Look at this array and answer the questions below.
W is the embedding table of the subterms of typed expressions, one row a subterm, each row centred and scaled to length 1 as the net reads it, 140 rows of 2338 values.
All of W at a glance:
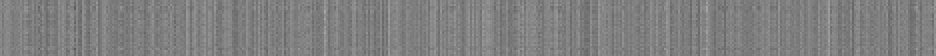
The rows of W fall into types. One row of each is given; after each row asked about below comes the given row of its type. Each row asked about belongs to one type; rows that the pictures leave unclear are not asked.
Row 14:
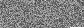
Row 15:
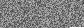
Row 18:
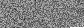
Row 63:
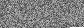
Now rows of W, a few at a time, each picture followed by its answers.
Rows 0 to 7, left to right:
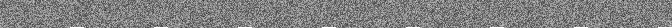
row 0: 14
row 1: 63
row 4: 15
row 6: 15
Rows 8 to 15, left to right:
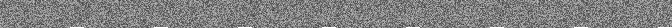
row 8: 14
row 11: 63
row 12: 63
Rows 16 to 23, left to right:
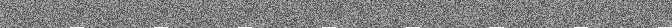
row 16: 18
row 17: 18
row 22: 15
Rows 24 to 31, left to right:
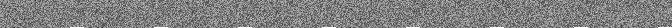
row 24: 18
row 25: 15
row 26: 15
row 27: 15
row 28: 18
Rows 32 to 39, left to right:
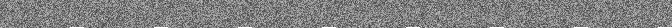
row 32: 15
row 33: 15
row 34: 14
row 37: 63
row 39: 15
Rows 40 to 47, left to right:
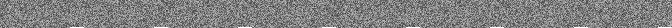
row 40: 63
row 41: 14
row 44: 63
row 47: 15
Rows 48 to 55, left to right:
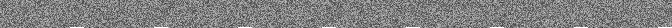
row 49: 18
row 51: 14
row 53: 14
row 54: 15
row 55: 18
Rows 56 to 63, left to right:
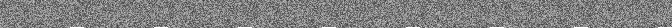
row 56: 14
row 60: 15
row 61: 63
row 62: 14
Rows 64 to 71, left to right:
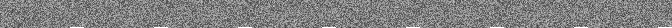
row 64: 15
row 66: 14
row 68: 18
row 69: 14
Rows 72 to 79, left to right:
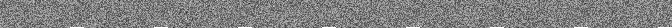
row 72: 14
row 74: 18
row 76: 18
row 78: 18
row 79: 15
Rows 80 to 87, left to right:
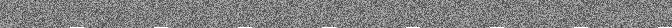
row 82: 15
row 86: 14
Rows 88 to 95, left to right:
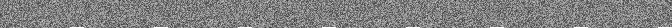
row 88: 15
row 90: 15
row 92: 15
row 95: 14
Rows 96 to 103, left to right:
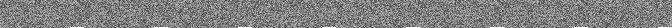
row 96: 14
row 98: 15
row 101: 14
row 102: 14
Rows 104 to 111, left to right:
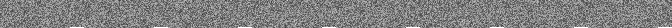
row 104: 15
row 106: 15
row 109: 15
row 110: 14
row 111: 14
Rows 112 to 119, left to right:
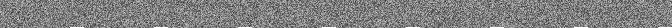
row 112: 18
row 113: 15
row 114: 14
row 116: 15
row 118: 18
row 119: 15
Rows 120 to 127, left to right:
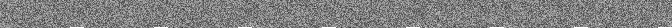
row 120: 18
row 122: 18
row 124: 18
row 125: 63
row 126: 14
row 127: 63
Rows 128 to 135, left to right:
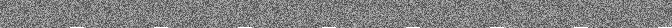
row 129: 63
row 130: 15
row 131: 63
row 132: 14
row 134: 14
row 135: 18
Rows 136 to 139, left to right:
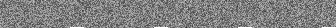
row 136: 14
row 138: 63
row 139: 15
